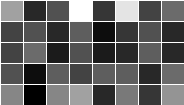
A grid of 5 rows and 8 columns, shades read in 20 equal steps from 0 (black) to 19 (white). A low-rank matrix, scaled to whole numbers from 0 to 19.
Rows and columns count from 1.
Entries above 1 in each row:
8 7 8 7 7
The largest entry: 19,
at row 1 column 4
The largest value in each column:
12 8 10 19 7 17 7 11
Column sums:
38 18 28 49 17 40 25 33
